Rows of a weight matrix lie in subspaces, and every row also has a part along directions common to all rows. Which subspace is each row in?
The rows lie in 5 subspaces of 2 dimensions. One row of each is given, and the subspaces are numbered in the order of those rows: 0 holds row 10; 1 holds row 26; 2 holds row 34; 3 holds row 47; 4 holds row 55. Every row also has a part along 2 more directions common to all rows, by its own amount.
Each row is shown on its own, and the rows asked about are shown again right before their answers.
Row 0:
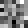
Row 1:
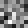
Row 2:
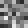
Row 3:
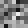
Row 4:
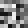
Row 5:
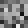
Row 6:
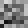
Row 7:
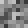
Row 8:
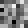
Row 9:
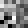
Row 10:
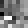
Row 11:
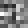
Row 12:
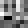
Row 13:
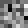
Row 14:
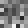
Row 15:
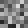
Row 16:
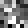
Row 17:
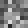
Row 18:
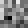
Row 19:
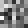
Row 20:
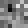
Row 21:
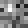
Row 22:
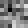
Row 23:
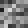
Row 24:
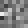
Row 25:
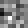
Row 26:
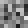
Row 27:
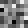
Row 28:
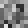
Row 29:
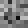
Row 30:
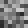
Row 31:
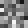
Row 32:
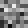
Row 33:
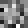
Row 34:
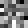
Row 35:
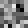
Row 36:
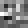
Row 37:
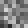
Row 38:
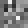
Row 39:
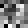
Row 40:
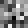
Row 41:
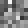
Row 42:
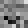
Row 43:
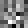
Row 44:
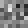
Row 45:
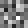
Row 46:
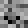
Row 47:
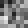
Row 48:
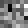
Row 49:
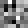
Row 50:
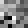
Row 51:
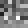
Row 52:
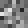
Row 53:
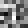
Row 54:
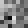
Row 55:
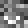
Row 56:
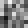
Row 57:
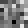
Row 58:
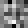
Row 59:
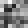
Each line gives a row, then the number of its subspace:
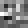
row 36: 0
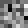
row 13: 1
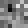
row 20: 1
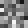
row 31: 2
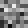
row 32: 2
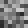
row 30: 2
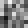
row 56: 3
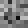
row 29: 4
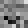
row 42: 4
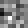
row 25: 0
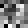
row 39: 3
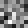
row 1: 3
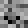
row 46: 4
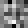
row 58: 4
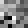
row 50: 0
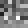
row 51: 4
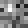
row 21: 1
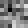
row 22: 1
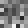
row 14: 1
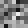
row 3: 3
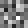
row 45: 4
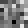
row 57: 2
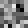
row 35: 3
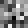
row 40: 1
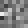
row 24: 0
